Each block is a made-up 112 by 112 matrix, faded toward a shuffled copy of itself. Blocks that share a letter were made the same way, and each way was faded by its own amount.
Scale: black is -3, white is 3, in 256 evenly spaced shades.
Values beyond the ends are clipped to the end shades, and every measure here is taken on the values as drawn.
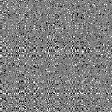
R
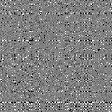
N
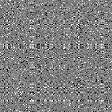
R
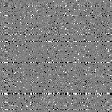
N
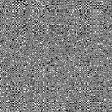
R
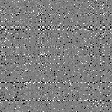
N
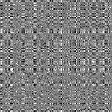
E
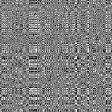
E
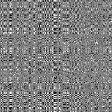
E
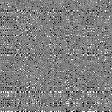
N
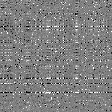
N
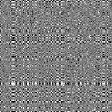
E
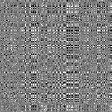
E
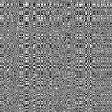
E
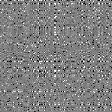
N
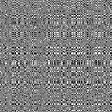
E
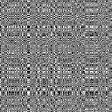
E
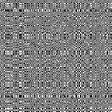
E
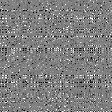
N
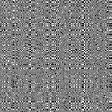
E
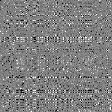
N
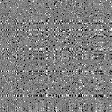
N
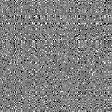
R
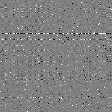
N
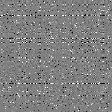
N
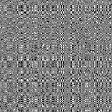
E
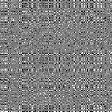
E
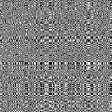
E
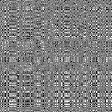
E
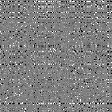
N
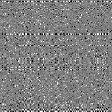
N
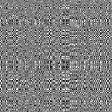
E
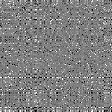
N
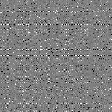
N
